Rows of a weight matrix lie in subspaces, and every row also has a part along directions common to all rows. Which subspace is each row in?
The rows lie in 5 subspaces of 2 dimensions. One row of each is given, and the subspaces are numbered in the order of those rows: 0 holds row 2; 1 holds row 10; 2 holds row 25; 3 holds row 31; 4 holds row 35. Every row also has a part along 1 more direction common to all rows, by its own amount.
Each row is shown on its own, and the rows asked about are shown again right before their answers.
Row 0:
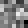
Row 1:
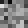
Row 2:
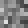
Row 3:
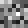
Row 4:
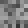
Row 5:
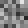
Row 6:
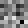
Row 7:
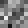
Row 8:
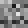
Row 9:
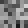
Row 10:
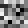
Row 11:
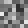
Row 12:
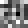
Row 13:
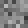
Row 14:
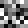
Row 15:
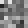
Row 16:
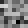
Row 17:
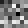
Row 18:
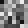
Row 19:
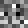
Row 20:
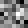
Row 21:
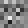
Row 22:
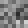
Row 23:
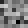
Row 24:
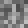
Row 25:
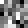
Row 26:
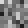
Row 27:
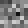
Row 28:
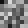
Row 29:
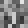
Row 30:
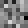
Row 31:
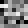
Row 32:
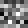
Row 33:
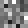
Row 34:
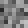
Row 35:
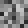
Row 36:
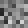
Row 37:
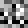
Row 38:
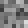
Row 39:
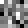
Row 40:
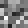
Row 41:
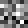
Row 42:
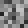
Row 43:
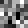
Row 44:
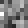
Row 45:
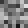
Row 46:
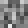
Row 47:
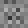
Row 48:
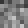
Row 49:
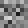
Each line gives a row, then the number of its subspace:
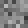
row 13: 1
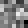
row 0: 0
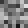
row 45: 0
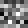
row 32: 1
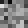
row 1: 2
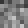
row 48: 2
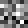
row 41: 2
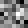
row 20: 0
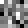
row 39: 2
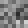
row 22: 0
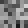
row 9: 0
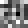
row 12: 3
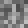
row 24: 4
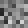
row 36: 0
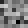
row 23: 3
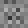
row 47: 1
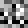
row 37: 4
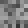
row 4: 0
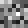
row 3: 4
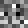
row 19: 4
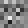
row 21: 1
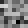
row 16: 3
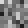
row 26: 2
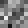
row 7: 3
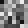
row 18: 3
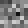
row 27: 4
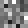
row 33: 1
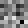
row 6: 2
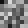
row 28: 3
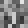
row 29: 3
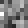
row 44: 2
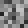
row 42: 4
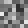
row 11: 4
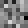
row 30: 1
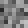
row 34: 0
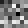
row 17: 4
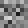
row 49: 1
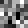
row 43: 2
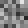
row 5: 1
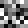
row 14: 1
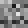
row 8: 4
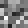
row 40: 3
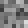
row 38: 0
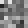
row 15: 2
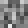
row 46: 3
